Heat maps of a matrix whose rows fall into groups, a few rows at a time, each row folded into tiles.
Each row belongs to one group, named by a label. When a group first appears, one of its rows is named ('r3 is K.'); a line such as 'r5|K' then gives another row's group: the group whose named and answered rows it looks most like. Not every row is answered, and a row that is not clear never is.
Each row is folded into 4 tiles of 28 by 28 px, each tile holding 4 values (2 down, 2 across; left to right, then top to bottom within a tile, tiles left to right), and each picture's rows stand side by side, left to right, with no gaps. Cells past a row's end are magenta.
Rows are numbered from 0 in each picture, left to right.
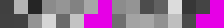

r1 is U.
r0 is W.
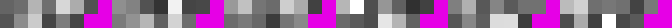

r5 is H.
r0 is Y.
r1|U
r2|Y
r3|H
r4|H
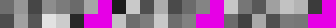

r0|H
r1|W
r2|Y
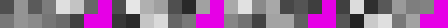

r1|W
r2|H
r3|W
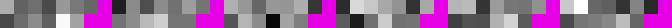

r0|U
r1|W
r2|Y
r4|H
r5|H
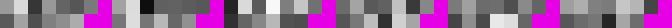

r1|H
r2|W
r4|H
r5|Y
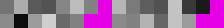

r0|W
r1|U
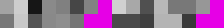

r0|H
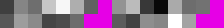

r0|Y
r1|U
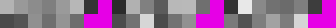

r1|Y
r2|W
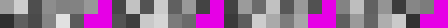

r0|H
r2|W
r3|H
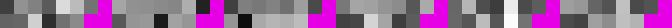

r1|Y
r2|W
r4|U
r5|U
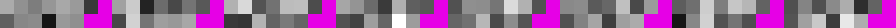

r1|H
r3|U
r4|Y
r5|U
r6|Y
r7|U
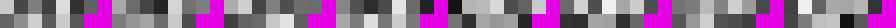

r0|U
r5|W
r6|Y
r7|W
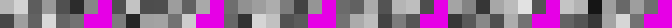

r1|W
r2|W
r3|Y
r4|Y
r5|H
